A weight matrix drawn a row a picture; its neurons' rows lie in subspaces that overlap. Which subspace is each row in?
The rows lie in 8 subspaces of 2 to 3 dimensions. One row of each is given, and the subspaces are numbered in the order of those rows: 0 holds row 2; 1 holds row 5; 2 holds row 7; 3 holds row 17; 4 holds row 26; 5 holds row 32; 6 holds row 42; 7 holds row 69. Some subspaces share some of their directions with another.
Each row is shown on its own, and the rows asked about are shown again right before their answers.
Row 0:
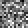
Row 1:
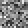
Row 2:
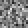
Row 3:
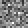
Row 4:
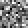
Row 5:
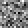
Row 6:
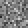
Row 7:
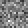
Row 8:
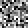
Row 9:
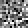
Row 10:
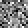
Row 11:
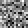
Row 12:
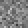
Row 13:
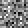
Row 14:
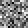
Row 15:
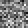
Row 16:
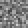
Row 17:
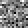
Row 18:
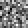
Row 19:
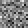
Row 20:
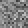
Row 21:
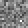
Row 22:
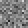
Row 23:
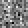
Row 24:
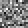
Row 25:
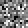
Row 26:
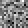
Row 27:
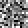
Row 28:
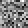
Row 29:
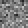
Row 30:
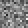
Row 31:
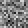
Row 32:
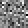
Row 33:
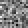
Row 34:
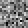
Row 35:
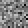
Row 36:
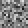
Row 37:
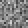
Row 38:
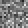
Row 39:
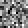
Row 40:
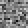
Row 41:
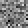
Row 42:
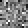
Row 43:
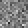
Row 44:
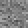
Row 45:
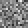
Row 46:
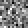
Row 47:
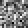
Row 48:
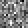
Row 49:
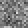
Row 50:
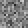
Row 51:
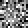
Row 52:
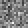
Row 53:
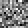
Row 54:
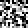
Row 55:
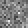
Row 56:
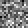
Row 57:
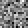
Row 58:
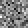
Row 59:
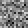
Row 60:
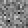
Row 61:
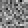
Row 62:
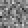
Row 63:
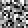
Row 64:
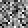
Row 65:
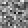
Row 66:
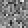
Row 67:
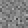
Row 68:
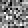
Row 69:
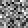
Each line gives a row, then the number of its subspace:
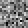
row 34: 5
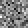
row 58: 7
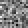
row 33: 3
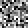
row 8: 5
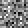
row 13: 5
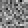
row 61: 1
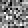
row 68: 1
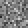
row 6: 7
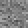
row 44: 4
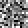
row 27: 4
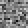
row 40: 3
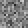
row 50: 2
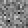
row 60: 7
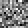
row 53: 1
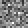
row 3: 5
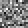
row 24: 1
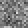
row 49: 2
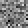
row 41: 6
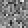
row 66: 2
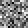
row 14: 7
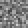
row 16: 3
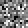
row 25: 7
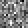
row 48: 2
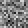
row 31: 2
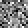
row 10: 6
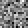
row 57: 4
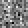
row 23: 5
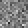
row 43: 6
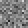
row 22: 6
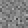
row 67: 5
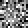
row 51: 6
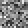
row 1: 1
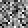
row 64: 6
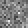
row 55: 7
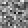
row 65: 1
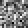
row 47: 6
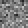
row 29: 3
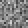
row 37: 2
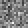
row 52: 5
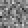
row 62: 0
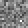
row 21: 6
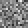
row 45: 1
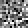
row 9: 7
